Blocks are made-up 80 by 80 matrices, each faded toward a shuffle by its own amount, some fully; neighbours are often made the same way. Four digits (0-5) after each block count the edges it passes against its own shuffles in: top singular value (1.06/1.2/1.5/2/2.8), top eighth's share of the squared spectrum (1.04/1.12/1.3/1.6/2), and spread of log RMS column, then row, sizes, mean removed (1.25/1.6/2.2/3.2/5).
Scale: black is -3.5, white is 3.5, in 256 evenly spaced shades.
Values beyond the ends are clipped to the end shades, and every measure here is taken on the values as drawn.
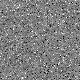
2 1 0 0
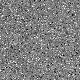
1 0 0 0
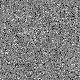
2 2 0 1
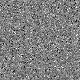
3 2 0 1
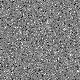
2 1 0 0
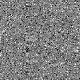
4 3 1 1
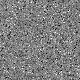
2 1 0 0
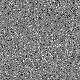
0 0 0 0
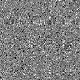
4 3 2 1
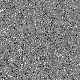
2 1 0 0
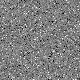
1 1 0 0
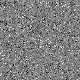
3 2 0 1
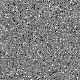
2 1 0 0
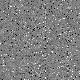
2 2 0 0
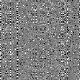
4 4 3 2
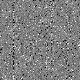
3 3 2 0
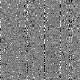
4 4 3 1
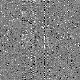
4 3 2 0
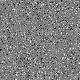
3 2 0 0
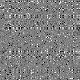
5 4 2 3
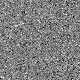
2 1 0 0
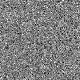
3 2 1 0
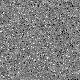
1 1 0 0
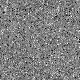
2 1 0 0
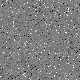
0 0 0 0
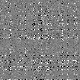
2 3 3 3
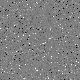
0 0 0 0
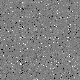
2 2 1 1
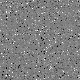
1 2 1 1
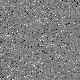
0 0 0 0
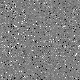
1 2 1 1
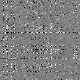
2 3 3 3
